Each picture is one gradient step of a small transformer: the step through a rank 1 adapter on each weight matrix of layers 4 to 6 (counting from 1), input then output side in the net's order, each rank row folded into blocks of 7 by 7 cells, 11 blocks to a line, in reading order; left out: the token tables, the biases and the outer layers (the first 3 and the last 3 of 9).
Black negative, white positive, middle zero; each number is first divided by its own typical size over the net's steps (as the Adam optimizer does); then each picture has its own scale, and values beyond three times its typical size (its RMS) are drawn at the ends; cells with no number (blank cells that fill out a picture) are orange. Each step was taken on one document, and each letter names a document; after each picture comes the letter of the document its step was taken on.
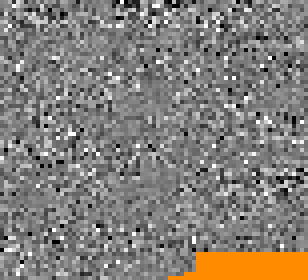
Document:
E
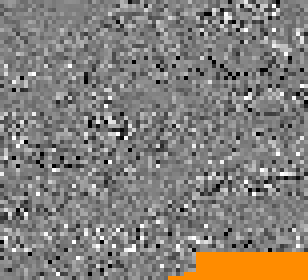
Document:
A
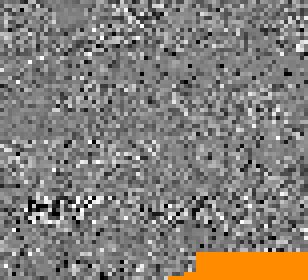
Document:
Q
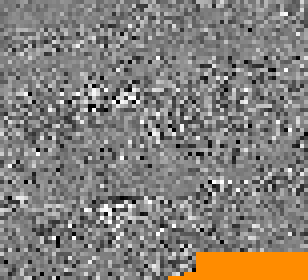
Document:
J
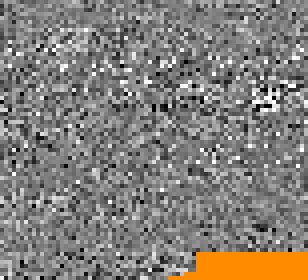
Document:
J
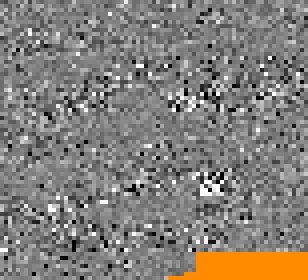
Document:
E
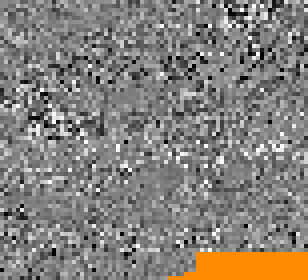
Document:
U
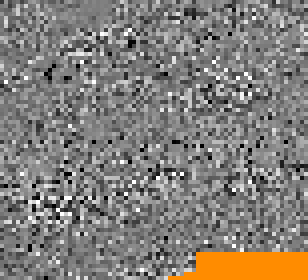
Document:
Q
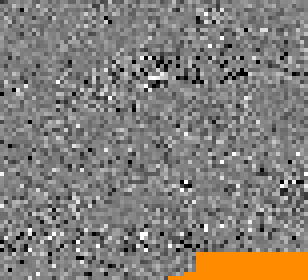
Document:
A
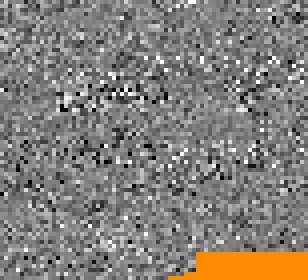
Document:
E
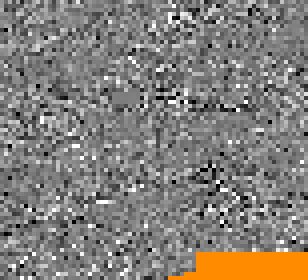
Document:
E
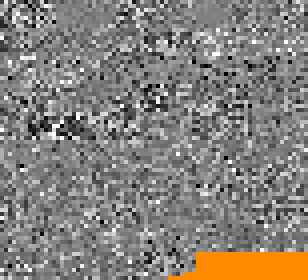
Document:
J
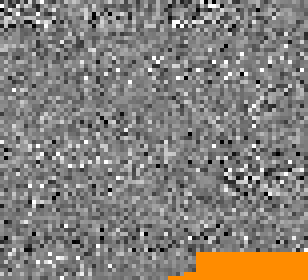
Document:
A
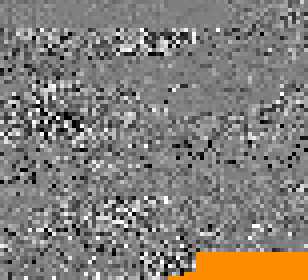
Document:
J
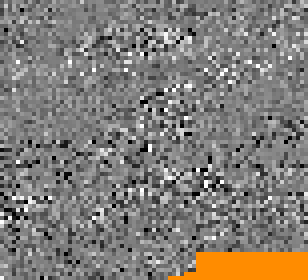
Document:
Q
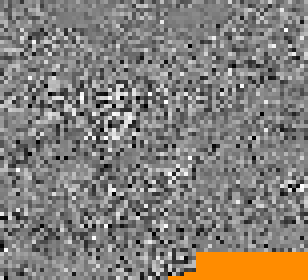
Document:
J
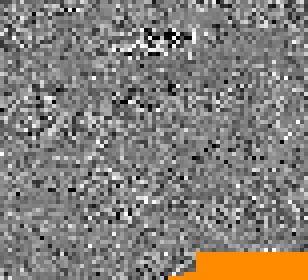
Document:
J
